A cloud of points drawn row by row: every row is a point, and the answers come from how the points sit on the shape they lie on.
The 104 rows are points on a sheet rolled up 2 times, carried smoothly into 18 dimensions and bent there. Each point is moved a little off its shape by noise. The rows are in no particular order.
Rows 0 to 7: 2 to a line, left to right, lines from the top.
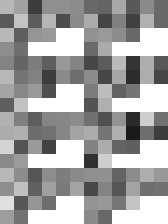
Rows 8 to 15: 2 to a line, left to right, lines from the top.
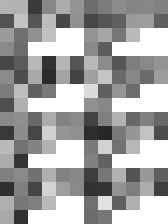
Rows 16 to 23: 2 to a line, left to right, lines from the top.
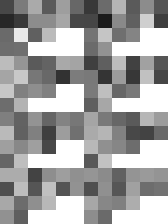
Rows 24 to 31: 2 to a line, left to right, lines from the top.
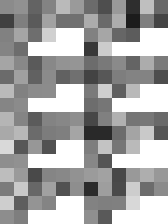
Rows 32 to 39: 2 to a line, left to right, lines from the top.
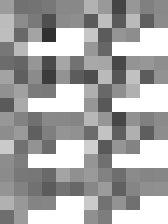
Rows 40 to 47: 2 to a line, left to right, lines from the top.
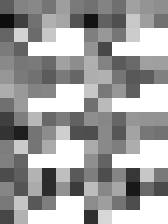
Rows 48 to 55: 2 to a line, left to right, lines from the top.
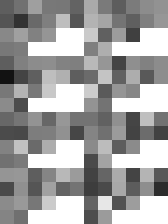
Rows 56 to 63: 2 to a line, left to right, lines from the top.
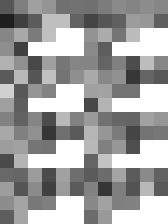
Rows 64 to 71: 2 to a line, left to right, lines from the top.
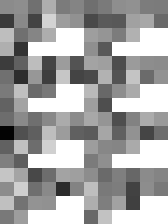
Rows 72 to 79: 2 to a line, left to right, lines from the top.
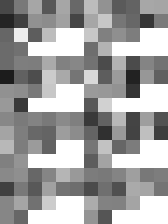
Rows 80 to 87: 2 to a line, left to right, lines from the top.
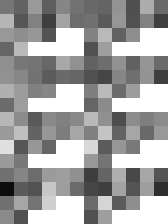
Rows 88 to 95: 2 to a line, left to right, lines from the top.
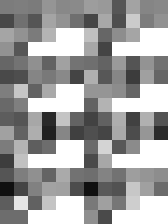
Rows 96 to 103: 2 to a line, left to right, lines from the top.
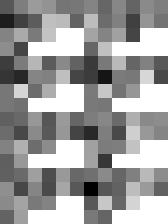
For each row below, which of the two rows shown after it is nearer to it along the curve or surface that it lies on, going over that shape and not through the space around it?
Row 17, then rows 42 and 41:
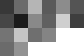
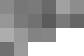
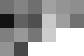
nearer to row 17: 41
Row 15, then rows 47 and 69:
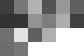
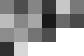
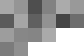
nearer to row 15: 47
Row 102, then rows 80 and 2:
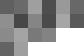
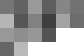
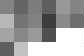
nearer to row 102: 80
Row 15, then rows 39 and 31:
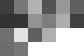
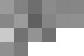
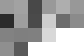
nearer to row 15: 31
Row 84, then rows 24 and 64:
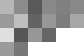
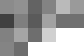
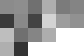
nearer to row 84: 64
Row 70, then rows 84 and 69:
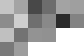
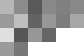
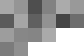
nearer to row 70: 84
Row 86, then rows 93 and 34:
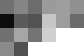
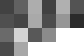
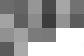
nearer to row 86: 93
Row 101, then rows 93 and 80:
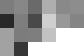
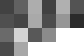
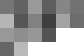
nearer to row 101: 93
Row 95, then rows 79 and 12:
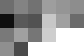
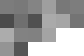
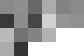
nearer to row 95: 12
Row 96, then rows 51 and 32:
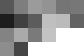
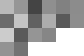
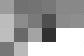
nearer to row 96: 51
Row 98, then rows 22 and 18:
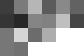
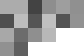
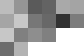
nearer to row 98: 22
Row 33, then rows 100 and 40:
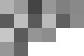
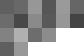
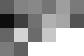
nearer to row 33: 40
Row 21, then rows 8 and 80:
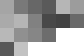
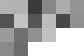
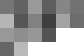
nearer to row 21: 80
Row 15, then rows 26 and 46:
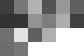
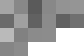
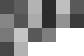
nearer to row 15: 46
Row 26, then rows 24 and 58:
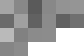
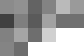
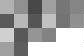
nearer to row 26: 24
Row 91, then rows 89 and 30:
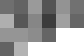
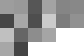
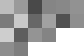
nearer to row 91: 30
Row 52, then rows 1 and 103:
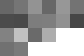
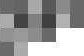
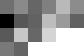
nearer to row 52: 1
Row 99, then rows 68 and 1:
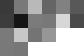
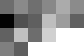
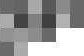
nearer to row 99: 68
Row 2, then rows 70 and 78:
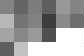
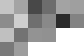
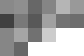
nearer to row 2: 70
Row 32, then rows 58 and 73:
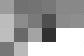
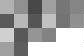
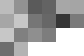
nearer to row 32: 73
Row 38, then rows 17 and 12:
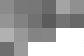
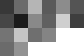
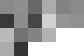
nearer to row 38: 12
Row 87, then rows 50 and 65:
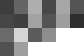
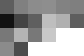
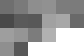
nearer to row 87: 50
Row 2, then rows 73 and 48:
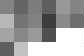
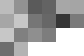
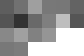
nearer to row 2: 73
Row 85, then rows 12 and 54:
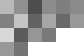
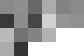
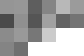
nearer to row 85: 12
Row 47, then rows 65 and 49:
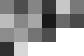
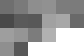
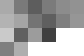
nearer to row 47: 49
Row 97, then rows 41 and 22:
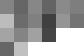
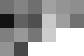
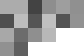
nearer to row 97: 22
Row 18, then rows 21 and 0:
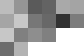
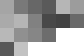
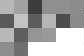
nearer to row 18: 21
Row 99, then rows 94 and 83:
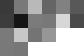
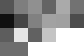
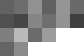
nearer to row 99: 94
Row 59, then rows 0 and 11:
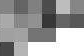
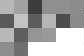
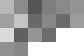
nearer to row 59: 11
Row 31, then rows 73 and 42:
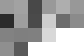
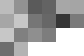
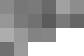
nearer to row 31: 73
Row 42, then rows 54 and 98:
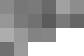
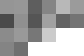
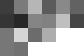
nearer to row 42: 54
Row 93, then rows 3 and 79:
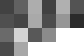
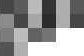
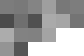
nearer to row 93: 3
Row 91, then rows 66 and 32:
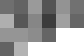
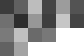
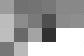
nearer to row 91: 32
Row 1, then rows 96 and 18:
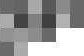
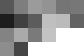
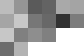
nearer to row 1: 18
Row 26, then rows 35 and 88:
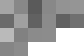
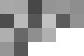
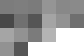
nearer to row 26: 88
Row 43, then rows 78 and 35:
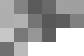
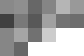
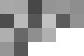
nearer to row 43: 35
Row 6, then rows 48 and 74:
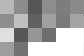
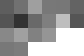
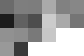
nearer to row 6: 74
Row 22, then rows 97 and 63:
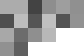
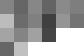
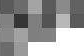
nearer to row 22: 97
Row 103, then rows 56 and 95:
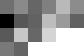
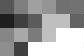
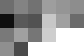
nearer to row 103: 95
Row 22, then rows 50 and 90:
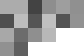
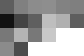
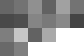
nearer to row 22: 50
